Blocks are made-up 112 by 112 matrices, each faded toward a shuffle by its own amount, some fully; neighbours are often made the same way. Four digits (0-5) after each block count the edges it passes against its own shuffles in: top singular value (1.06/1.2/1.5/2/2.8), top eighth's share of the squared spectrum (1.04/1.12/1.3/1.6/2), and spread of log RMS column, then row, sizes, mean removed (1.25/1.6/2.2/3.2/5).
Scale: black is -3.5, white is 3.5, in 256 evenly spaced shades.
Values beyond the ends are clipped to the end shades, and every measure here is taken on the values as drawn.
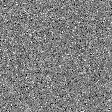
0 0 0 0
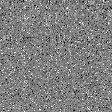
3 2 1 1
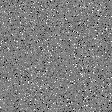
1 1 0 0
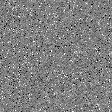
3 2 1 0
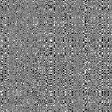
5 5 4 3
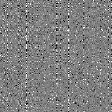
5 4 3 2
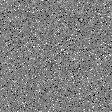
2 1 0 0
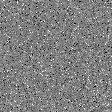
2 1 0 0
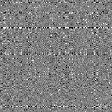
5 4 2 3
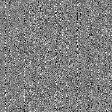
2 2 4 0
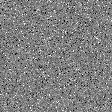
0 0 0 0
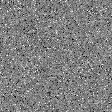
0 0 0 0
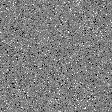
0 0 0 0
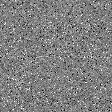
0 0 0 1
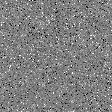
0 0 0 1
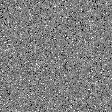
0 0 1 0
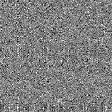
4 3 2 1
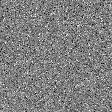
0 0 0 0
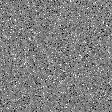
2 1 0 0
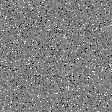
2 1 0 0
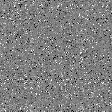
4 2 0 1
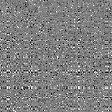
5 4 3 3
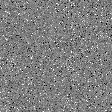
0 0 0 0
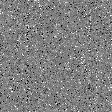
1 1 1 0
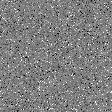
0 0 0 0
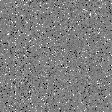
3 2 1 0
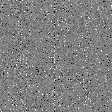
3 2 1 0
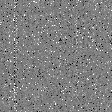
3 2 1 0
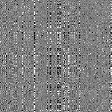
5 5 4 3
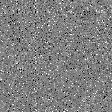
3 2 1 0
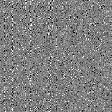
4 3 3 1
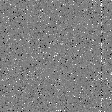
3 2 1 1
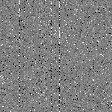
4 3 2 0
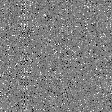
3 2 1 0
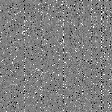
4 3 2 0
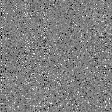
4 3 2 1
